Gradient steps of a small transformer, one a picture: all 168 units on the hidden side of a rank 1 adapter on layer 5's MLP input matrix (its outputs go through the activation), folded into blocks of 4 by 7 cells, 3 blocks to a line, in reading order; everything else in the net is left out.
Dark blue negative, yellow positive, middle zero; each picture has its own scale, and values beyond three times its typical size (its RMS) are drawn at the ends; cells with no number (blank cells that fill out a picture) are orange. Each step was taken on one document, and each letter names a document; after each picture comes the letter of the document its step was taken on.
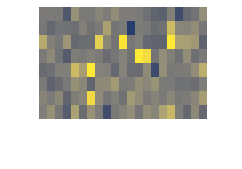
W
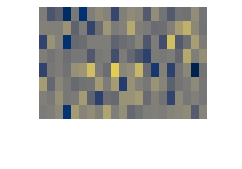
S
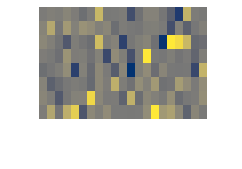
W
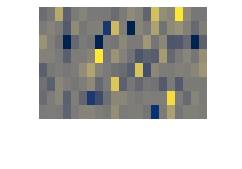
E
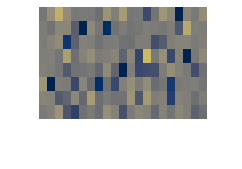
S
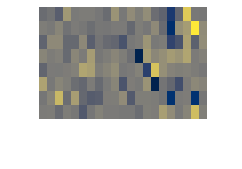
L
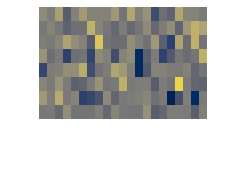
L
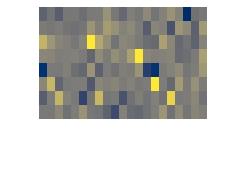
L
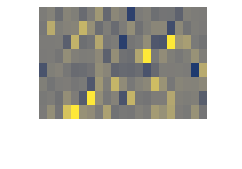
W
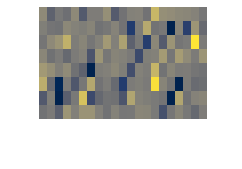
L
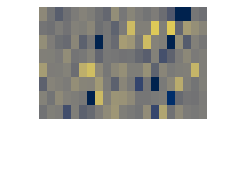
E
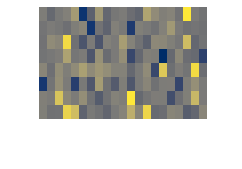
S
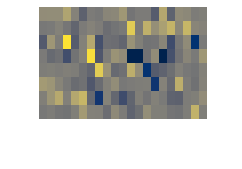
L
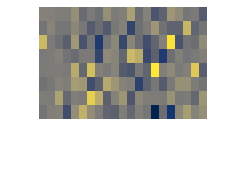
W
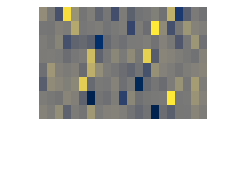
W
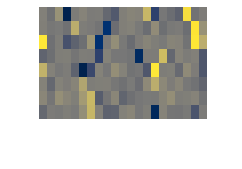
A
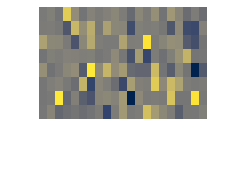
S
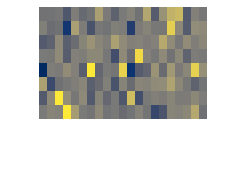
S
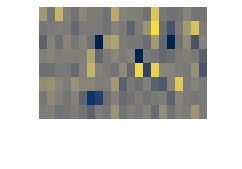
E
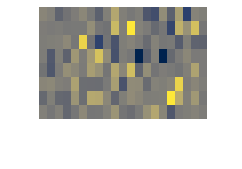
E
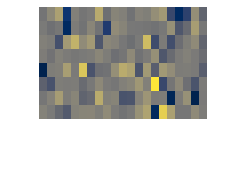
E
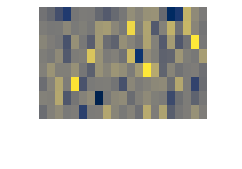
A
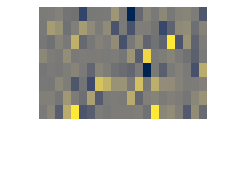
W
